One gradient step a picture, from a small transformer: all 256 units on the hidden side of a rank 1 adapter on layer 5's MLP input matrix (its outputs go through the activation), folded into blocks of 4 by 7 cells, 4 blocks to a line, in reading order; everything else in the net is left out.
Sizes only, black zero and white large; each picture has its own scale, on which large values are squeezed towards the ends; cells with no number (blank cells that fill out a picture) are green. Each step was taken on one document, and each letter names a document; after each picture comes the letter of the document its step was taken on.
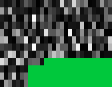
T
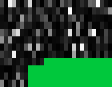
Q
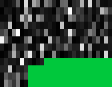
Q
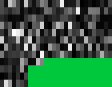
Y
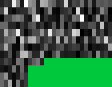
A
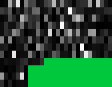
Q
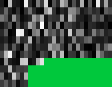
Y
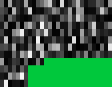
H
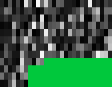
Y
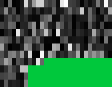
Y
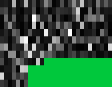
T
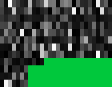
H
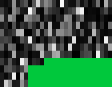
H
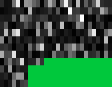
Q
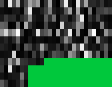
Q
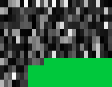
A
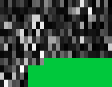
T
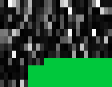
Q
